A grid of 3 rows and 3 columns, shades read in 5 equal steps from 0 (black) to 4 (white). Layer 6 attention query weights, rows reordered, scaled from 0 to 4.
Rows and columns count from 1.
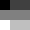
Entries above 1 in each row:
0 3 3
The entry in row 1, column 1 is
0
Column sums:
6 6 6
